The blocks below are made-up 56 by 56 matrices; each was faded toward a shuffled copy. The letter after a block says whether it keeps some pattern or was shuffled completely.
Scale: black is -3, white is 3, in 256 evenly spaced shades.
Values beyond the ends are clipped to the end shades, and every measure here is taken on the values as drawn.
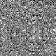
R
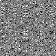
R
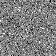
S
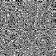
R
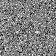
S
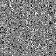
R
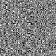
R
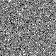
S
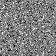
S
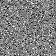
S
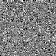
R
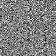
R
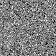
S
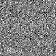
R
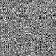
R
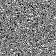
S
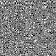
R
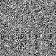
R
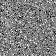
S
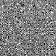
R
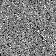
S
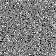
S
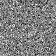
S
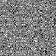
R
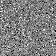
S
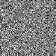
R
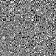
R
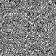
R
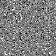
R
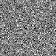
R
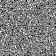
S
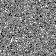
S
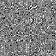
R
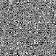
R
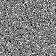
S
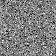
S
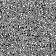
S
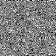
R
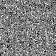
S
